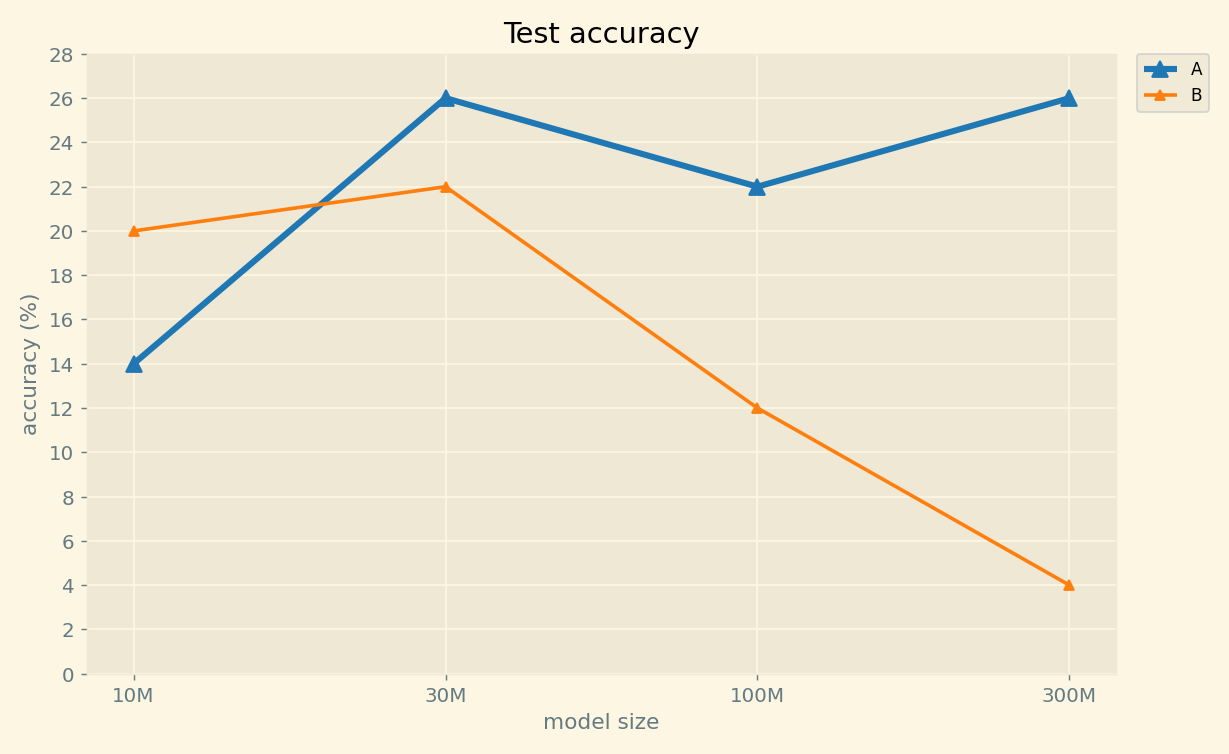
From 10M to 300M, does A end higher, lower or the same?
higher
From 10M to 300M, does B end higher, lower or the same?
lower
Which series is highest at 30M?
A
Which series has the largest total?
A
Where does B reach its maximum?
30M
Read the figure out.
Title: Test accuracy
x-axis: model size, ticks 10M 30M 100M 300M
y-axis: accuracy (%), ticks 0 2 4 6 8 10 12 14 16 18 20 22 24 26 28
Legend: A, B
Values:
A: 14 26 22 26
B: 20 22 12 4
